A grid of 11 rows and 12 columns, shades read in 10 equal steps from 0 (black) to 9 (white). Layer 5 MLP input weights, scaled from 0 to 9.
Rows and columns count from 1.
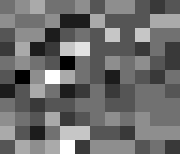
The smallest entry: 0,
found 2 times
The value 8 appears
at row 4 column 6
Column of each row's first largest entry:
3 7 8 6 2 4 3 1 4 5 5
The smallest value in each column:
1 0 1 1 0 1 3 1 2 2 2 2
